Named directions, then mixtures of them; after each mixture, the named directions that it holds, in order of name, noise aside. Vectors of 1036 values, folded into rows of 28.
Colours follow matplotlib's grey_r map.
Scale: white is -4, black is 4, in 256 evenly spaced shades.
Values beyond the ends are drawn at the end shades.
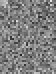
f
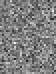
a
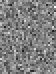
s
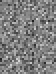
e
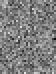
e, f, s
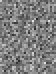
e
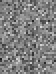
e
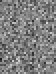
e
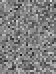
e, f, s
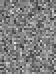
a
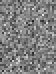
e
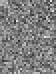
a, f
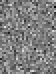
s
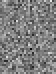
e, f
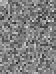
e, f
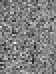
a, e, f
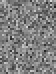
f, s
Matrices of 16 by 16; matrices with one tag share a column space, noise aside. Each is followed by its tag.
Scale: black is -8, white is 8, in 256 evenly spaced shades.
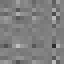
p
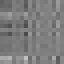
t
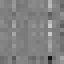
t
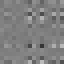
p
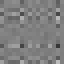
p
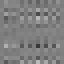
p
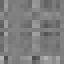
t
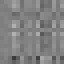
t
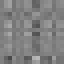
t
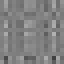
t
